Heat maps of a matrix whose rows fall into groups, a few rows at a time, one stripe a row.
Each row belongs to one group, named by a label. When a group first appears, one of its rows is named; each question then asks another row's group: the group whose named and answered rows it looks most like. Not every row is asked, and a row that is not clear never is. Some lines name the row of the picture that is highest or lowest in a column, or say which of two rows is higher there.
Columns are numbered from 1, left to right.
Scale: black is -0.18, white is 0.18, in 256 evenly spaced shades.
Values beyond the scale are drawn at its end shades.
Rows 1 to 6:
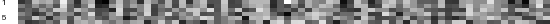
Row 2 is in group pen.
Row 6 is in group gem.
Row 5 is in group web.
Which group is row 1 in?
pen
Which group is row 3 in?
web
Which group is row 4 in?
pen
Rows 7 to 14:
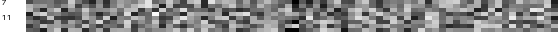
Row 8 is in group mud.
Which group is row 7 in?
mud
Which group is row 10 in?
web
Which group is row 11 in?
gem
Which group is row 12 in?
pen
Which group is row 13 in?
web
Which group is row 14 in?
pen
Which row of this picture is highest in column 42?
12
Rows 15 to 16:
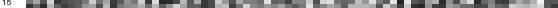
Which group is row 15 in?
gem
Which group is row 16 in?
gem
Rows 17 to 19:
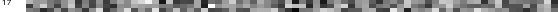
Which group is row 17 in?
mud
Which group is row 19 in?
pen
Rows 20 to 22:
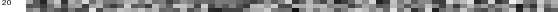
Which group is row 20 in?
gem
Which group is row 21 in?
pen
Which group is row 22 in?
gem
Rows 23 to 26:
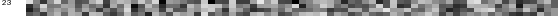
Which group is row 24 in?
web
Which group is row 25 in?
web
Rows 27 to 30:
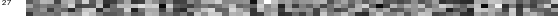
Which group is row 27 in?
web
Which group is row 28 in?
mud
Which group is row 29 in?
web
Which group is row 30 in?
web
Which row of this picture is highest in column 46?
30
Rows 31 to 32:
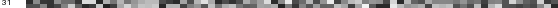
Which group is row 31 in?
gem
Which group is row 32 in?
mud
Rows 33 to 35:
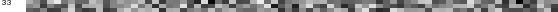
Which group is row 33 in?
pen
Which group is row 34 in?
gem
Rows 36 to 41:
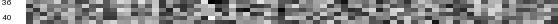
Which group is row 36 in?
pen
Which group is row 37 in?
web
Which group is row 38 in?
pen
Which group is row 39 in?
web
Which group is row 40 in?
mud
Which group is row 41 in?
gem
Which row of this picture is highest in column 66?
37
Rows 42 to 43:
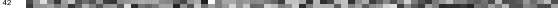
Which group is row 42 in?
mud
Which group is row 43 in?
web
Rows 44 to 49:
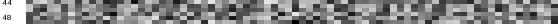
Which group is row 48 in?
gem
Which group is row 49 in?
mud
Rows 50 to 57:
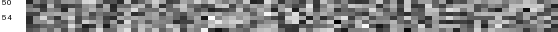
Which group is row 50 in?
web
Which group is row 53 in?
web
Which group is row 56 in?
mud
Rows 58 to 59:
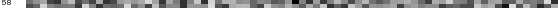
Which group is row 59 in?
web
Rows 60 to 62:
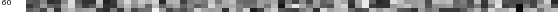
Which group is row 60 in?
mud
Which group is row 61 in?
mud
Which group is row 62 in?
web
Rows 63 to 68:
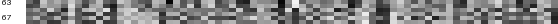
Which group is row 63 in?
pen
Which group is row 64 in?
pen
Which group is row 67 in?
gem
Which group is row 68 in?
mud
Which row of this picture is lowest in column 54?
67
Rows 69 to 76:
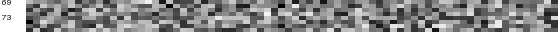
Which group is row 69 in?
mud
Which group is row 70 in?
pen
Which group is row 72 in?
gem
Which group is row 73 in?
web
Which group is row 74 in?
mud
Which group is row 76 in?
gem
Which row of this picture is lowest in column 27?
72
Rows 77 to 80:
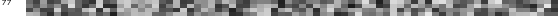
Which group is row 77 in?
mud
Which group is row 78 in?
pen
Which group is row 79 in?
gem
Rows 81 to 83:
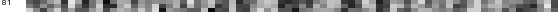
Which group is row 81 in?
pen
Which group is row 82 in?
pen
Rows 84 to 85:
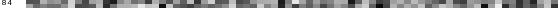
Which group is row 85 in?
mud
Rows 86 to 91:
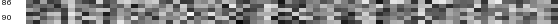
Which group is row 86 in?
mud
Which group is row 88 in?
gem
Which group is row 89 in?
pen
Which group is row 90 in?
gem
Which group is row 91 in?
pen
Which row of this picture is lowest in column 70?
86
